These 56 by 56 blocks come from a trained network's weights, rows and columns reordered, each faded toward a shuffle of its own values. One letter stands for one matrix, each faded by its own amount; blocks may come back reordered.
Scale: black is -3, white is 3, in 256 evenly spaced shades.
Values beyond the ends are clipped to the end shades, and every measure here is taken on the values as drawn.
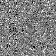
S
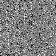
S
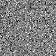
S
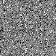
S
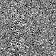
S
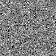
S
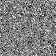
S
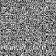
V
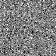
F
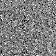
S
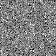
S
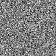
F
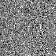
S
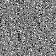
S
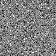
S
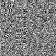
V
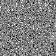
S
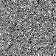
S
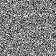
F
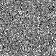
S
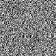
V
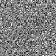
V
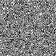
F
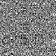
V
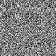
V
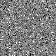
S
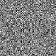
V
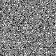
S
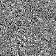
S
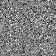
F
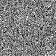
F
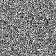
F
